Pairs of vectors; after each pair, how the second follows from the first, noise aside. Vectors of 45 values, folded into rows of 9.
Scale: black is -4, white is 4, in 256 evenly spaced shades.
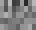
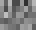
copied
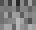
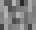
shuffled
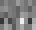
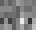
copied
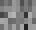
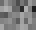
shuffled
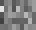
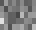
shuffled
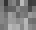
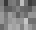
copied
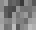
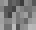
copied
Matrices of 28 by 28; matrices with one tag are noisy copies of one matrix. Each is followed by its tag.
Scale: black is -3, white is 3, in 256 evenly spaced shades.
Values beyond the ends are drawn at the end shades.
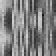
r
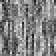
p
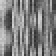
r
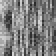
r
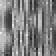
r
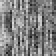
r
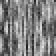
p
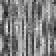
p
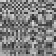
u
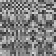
u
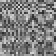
u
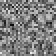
u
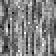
p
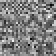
u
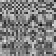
u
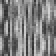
p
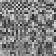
u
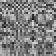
u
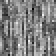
p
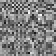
u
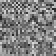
u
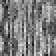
p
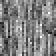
p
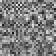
u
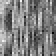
r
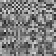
u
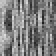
r
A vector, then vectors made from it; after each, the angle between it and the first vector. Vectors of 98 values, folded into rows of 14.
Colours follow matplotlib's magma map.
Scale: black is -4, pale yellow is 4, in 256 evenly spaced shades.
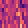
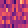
orthogonal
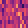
nearly parallel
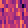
nearly parallel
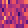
orthogonal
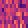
nearly parallel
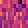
partly aligned
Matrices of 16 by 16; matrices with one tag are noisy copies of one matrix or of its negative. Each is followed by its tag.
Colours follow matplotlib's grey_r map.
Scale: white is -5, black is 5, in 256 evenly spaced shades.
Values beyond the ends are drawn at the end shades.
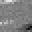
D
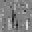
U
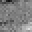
D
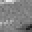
D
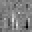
U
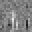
U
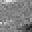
D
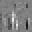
U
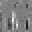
U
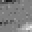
D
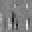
U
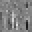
U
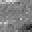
D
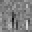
U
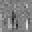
U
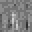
U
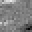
D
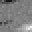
D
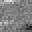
D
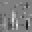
U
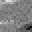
D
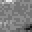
D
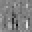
U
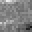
D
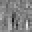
U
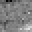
D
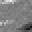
D
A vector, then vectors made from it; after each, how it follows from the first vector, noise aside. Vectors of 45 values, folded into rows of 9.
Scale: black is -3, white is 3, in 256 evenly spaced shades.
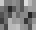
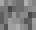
shrunk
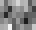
reversed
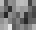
reversed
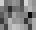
copied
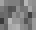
shrunk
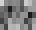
copied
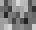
reversed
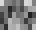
copied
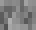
shrunk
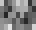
reversed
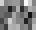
copied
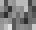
reversed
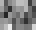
reversed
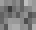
shrunk
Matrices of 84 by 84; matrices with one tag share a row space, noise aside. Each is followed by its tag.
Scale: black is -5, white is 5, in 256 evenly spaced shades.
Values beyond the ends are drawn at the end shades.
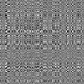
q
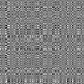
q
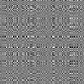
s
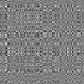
q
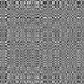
q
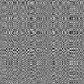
s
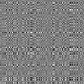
s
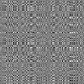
s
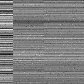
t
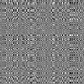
s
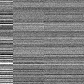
t
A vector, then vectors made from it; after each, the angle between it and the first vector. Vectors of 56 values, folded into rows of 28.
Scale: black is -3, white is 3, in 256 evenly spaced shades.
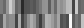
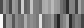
partly opposed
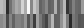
partly opposed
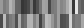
nearly parallel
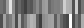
nearly parallel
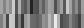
partly aligned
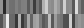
partly aligned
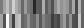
orthogonal
